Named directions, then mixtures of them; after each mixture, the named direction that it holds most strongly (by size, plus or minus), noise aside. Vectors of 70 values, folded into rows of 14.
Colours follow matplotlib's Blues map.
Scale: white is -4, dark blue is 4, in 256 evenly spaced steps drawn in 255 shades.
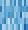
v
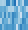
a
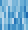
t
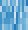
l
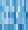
t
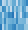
l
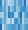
t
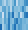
t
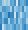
l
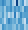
a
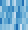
a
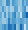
v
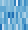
v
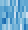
v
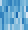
t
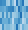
a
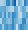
a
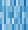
v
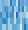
l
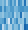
v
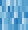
t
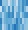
l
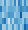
v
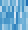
l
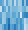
v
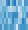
a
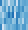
l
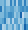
v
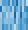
l
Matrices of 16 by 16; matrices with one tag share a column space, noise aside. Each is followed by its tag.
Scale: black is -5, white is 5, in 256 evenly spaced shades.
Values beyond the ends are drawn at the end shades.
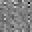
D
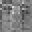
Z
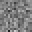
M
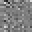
D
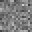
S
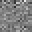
D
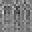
Z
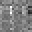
Z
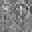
Z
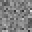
M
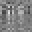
Z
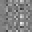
S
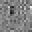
Z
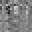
Z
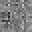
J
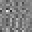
M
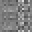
S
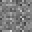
S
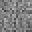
M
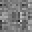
J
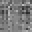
Z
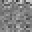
D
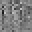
Z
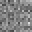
S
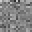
D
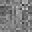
Z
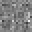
J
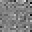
D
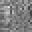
Z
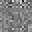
D
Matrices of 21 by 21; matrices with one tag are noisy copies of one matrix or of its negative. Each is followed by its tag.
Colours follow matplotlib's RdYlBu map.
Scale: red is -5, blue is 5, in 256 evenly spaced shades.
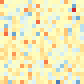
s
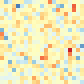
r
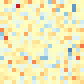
r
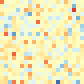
s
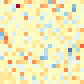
r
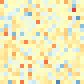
s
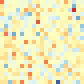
s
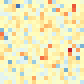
r
